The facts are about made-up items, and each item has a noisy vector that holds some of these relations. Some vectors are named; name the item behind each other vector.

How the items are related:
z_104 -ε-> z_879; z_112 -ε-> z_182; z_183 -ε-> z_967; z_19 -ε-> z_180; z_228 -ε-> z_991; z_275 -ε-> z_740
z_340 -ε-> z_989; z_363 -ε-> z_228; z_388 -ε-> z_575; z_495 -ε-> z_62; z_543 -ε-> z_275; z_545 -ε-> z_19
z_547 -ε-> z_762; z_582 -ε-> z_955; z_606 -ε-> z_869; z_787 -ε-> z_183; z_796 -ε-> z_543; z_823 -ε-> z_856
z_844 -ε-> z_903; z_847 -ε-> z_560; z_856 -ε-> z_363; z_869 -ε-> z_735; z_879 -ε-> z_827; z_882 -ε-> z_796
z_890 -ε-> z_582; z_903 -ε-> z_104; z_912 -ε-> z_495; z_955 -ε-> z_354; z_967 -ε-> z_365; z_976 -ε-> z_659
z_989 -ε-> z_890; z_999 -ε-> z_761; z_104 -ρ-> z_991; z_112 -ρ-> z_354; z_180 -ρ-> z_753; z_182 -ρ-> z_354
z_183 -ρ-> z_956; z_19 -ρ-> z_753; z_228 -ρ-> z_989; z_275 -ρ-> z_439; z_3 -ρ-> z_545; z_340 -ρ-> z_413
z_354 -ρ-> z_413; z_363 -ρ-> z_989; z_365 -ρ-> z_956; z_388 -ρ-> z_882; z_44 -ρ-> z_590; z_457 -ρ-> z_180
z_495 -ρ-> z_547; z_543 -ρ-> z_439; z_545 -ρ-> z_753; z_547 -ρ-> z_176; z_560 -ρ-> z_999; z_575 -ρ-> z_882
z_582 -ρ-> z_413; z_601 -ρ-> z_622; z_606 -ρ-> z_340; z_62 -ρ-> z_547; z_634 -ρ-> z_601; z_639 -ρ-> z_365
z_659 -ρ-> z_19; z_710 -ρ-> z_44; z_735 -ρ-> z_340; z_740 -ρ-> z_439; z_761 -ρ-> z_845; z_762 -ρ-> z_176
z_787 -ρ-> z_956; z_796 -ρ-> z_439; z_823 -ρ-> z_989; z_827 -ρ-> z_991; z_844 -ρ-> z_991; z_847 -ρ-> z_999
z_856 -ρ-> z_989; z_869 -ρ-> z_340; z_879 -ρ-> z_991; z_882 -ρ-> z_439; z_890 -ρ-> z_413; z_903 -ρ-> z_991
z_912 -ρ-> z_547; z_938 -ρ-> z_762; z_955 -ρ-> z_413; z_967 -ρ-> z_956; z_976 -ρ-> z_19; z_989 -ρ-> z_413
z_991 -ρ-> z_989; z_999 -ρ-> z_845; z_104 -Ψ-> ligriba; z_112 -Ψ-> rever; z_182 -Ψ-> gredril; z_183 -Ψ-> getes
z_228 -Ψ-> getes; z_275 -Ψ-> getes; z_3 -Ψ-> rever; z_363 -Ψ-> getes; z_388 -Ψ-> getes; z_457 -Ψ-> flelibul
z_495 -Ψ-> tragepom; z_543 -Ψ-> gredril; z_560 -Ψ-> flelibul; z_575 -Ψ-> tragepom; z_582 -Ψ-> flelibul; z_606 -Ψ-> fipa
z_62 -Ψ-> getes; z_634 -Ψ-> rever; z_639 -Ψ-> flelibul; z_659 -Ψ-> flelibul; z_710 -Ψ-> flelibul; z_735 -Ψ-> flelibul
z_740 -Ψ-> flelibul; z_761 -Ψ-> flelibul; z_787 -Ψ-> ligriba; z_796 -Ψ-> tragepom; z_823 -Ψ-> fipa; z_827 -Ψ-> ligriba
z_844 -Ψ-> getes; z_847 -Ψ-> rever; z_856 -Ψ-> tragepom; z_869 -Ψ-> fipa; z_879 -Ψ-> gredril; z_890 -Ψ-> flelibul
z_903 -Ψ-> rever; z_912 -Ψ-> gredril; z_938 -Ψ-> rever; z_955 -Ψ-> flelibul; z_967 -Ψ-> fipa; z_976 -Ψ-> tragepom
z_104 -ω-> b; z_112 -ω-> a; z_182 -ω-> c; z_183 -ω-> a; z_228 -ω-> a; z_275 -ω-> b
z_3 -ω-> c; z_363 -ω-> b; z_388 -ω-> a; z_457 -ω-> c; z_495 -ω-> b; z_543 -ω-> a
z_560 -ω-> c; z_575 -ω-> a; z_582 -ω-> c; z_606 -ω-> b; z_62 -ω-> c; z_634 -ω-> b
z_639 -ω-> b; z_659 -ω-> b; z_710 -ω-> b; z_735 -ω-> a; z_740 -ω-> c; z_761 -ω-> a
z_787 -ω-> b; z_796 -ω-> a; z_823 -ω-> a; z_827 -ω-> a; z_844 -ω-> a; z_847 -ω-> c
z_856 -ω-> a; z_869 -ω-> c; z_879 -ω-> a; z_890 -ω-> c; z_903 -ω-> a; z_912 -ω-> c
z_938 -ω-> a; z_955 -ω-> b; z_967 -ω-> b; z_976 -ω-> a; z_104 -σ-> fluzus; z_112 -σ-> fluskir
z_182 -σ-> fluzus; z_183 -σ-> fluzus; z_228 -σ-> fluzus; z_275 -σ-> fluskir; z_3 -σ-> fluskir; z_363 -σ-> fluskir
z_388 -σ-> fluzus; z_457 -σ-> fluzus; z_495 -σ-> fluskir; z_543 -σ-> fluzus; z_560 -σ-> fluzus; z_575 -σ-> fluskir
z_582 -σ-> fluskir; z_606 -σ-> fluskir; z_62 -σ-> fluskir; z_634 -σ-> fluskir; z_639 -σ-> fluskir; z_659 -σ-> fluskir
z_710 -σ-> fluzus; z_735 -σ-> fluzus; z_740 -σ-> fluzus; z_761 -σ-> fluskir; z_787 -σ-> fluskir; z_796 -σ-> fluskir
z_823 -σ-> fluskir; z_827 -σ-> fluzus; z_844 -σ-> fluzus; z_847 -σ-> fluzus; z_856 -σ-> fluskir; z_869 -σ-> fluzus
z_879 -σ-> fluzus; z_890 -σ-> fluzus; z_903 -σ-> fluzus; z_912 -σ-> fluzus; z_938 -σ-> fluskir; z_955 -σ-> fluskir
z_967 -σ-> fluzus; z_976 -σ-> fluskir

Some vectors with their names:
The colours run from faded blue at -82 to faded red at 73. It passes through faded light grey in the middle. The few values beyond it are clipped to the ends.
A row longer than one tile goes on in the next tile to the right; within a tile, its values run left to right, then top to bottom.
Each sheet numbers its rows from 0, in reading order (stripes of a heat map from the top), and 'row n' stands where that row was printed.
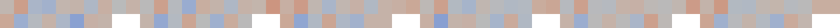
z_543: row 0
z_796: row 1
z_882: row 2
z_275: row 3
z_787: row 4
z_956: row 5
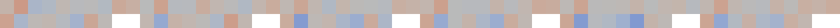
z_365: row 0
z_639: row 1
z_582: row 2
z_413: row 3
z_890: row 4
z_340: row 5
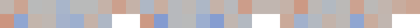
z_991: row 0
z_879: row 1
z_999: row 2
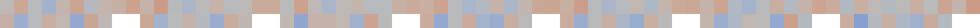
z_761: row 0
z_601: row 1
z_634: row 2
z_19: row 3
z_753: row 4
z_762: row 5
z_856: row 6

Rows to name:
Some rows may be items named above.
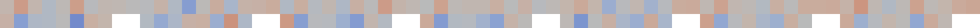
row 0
z_847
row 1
z_938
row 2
z_879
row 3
z_182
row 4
z_3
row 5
z_989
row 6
z_999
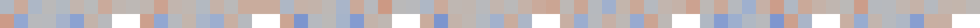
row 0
z_228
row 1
z_989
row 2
z_903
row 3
z_363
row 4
z_761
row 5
z_912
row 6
z_710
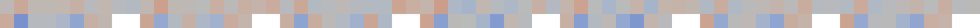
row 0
z_869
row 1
z_340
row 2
z_955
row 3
z_740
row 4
z_457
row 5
z_735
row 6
z_735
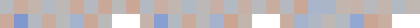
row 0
z_823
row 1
z_112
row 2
z_183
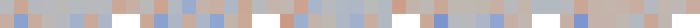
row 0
z_955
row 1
z_388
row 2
z_354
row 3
z_869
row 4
z_606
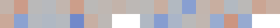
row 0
z_560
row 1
z_62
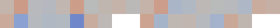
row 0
z_560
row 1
z_365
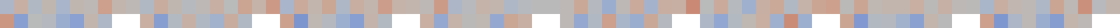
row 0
z_827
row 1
z_856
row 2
z_104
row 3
z_967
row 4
z_976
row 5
z_495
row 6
z_182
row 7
z_844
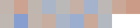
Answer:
z_659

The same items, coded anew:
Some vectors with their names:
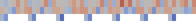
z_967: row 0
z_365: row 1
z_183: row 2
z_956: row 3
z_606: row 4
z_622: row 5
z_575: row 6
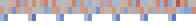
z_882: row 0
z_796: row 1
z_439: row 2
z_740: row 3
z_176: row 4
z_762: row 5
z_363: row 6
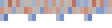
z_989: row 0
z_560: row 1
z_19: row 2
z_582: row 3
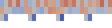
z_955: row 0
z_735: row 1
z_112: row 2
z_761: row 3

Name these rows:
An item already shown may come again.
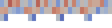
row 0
z_363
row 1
z_989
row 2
z_991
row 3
z_3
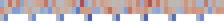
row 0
z_582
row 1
z_639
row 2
z_495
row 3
z_228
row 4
z_388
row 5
z_823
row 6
z_183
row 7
z_869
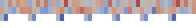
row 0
z_735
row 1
z_582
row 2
z_844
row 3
z_62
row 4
z_912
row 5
z_457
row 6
z_823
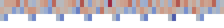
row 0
z_787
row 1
z_62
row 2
z_495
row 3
z_912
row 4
z_639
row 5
z_890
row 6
z_856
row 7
z_659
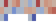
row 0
z_976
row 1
z_903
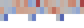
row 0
z_543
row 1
z_104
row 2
z_938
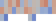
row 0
z_413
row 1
z_275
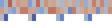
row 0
z_879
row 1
z_827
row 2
z_847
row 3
z_340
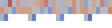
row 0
z_182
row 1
z_634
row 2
z_710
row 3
z_354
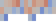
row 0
z_634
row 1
z_3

